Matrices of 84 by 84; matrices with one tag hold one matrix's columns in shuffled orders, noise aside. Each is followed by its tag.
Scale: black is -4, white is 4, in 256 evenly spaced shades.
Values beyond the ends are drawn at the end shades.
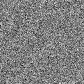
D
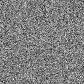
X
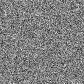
D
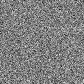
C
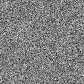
X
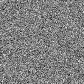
C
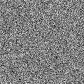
D
